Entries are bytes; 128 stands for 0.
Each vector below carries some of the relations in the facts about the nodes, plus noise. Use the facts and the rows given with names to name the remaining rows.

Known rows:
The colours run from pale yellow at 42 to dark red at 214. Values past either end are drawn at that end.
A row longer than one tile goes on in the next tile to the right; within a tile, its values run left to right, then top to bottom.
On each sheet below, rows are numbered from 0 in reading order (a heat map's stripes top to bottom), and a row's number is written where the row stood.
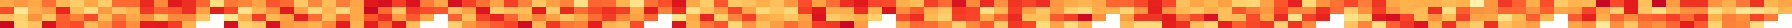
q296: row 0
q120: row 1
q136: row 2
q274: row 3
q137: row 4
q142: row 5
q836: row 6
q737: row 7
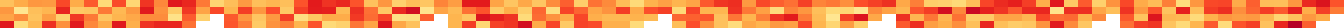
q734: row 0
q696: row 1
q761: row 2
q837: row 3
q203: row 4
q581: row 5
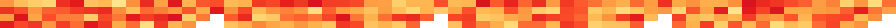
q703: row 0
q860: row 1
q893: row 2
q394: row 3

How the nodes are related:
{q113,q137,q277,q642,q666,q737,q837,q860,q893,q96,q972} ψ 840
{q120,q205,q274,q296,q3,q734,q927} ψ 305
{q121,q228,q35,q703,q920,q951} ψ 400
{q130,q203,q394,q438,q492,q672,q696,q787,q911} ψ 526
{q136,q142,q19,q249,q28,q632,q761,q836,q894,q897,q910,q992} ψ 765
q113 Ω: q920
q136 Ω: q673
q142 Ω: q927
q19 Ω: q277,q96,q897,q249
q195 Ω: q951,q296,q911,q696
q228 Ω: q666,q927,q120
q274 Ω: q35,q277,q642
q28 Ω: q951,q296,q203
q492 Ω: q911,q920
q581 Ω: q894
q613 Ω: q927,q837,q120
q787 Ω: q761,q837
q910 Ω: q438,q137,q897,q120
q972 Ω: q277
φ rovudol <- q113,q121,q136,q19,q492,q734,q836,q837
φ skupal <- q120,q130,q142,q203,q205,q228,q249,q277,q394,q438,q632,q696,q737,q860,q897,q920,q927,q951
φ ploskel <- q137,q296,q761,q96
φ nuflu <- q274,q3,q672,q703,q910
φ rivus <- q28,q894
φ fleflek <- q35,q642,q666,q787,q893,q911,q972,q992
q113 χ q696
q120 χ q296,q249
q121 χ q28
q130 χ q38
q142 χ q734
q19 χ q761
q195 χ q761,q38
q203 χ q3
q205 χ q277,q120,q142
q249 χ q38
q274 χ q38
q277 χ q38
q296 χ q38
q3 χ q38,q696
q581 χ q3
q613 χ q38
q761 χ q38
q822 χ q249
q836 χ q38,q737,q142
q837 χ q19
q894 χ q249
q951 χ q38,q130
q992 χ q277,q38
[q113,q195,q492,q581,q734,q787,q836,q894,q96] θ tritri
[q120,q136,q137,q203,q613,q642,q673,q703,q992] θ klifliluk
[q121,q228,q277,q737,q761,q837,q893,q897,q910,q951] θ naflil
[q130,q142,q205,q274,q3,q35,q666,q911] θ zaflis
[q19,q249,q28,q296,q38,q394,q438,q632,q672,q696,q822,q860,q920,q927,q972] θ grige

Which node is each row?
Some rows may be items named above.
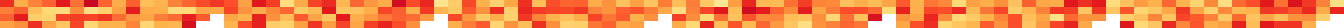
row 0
q972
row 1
q822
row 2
q911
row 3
q492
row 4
q195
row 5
q296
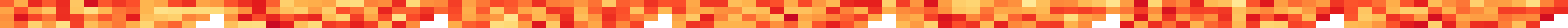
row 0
q277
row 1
q142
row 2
q673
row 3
q822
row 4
q249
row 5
q228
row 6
q28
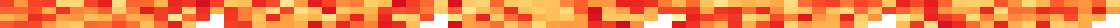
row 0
q613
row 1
q38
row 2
q274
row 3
q951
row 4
q992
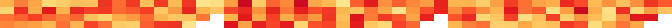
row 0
q130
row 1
q228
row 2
q113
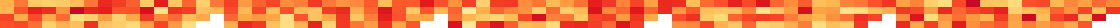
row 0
q203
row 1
q673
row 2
q927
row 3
q972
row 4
q920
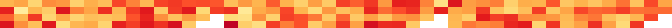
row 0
q3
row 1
q296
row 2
q19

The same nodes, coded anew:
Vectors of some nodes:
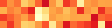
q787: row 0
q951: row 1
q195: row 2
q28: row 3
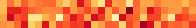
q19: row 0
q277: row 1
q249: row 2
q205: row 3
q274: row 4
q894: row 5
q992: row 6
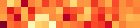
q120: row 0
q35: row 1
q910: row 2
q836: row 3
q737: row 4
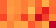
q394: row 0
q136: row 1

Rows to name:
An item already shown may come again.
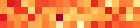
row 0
q492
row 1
q837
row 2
q228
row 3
q195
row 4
q581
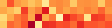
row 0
q38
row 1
q3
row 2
q992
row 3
q992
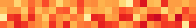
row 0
q761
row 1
q696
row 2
q822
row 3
q761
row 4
q142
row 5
q927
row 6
q28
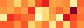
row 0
q992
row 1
q951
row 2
q274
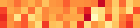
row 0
q203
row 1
q130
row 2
q673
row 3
q920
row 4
q613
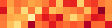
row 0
q911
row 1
q296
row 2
q113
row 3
q734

